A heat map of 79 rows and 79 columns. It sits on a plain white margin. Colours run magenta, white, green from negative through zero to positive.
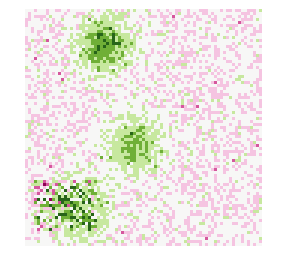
Roughest part: bottom left. Stripes: none. Bumps: three. Odd patch: rougher, in the bottom left. Odd rows or columns: none.
